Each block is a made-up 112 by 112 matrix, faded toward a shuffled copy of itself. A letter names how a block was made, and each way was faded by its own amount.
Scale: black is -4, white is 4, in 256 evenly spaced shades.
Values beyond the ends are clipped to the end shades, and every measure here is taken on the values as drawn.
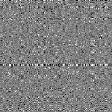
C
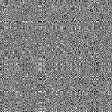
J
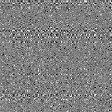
C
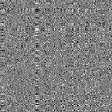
J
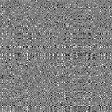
C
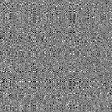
J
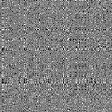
J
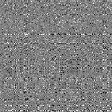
C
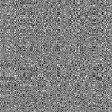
J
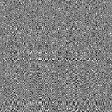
J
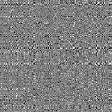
C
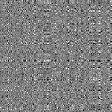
J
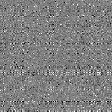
C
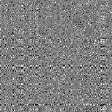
C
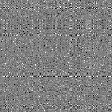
C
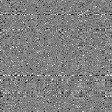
C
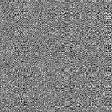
J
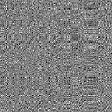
J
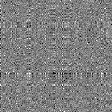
J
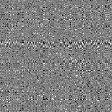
C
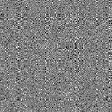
J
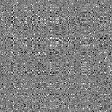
C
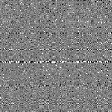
C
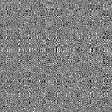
J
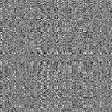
J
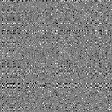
C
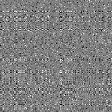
C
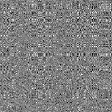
J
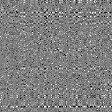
C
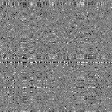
C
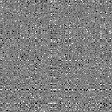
C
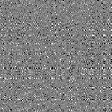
C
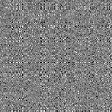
J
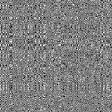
J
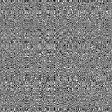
J
